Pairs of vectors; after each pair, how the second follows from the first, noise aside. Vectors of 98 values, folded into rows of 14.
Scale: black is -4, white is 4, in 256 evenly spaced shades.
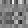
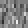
shuffled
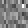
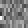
wrapped around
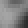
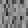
shuffled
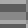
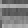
wrapped around
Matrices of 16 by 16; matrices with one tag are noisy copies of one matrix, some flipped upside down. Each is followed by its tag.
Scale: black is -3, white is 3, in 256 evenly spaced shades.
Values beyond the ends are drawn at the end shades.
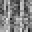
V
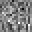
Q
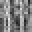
V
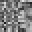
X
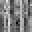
V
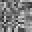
X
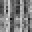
V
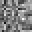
X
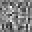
Q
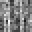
V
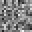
X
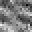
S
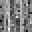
V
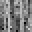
V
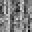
V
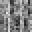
V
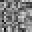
X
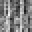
V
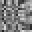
X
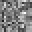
X
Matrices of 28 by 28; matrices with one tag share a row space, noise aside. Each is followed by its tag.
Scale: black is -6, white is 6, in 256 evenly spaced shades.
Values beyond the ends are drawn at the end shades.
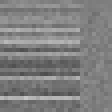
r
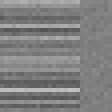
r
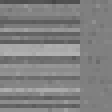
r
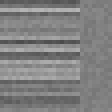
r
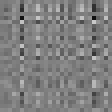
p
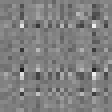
p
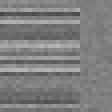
r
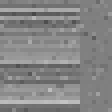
r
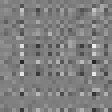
p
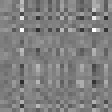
p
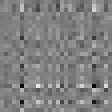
p
